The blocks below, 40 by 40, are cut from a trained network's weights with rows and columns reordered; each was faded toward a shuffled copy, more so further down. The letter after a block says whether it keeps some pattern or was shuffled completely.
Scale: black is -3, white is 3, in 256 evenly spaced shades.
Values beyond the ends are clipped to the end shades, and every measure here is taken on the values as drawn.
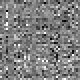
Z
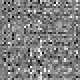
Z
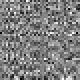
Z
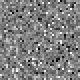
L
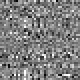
Z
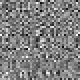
Z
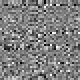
Z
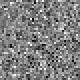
L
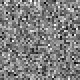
L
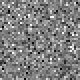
L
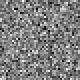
L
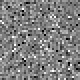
L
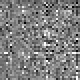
Z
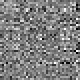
Z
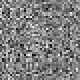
Z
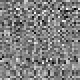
Z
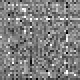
Z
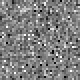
L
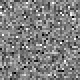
L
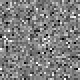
L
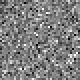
L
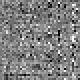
Z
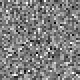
L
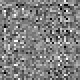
Z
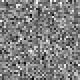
L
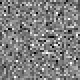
L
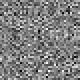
Z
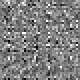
Z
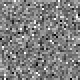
L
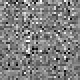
Z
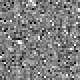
L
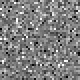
L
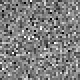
L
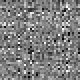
Z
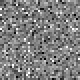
L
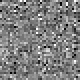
Z
